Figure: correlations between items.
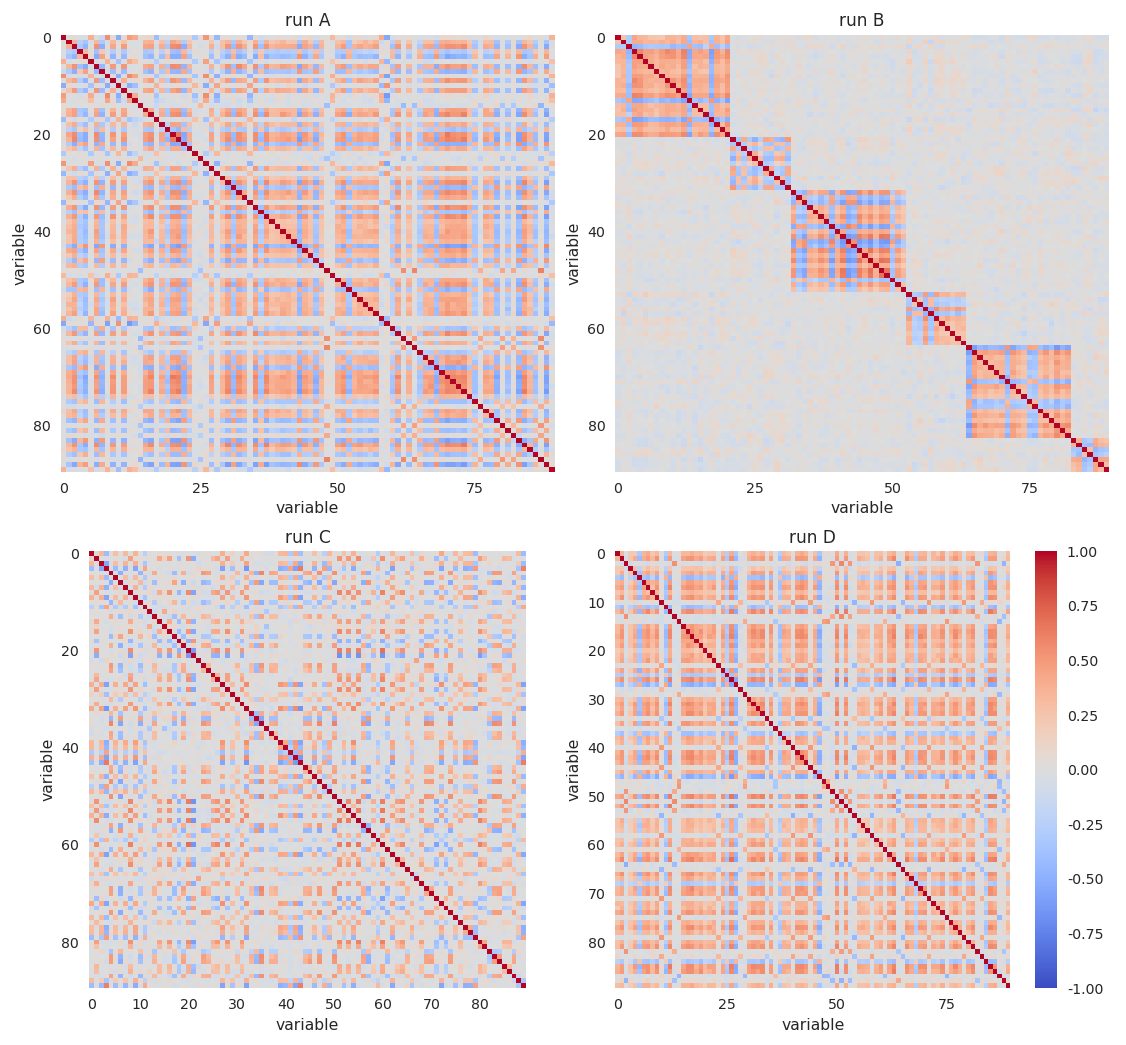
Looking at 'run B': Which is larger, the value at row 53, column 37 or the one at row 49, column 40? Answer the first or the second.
the second
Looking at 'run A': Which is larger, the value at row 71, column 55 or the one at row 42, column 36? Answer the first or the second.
the first
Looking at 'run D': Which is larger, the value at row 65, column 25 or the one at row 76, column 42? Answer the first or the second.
the second
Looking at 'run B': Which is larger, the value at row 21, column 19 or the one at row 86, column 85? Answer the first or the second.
the second
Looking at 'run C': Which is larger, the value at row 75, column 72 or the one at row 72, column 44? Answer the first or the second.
the first
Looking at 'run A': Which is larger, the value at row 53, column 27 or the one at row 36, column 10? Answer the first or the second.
the first
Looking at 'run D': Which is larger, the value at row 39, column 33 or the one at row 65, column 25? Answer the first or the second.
the first
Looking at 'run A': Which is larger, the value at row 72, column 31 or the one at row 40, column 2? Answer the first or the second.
the second
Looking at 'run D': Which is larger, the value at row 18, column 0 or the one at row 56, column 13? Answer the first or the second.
the first
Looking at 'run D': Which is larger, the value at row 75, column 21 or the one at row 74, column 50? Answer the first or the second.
the second
